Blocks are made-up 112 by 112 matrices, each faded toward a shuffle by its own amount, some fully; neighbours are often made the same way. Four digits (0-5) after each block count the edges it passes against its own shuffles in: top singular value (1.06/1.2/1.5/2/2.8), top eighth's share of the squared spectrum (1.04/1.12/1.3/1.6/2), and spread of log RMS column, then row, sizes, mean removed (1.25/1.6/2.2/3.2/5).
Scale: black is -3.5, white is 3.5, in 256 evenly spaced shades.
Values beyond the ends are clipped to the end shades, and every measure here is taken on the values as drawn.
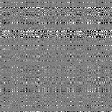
5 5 3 4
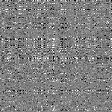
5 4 2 3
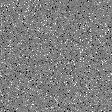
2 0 0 0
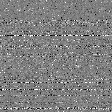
3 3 0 4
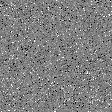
0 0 0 0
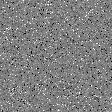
0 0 0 0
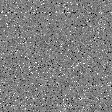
1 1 0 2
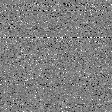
2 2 0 2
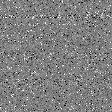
2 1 0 1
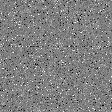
1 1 0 1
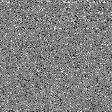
1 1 0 2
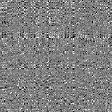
5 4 3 3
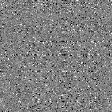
4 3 1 2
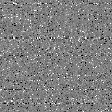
4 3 1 2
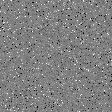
0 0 0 0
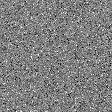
1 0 0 0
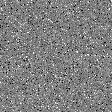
1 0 0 0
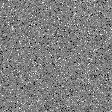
2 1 0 0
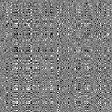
5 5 4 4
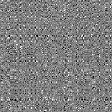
5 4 3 3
